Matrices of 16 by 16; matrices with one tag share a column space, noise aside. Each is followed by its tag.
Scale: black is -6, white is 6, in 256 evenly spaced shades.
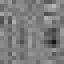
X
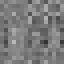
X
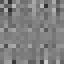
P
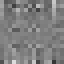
P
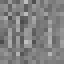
X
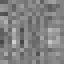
X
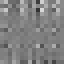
P
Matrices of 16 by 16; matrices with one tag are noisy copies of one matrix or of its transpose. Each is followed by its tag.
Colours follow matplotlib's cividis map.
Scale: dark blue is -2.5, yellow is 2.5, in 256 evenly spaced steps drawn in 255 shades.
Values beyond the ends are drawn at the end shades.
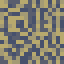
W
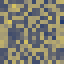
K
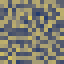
W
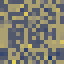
K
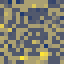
K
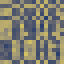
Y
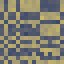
Y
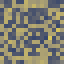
K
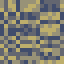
Y
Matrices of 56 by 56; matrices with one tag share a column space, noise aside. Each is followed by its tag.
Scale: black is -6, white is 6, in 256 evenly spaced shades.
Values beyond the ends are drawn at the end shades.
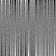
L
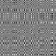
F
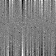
L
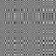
F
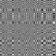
F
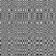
F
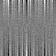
L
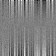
L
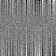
L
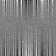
L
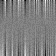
L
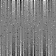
L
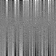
L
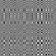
F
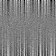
L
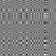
F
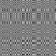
F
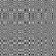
F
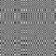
F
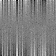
L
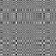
F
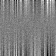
L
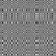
F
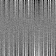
L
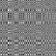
F
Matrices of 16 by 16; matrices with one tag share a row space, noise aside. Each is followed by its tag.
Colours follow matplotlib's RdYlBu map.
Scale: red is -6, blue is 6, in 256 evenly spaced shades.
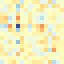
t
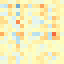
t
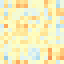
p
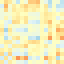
p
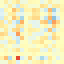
t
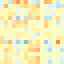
p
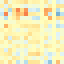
p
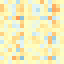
t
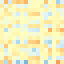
p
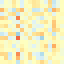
t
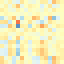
t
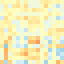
p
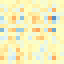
t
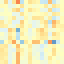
t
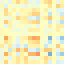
p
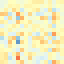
t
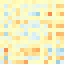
p
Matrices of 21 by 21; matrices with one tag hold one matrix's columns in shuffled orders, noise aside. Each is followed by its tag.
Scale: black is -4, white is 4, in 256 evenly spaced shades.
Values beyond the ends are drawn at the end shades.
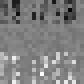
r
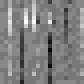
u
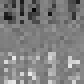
r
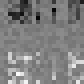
r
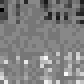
r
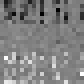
r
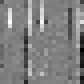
u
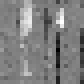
u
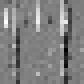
u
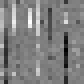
u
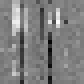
u
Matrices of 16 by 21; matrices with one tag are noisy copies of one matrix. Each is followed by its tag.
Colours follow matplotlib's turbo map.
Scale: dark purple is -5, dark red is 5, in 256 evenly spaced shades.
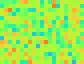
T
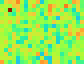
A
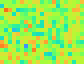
T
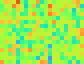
A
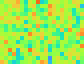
A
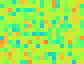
T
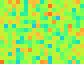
A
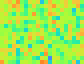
A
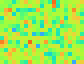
T
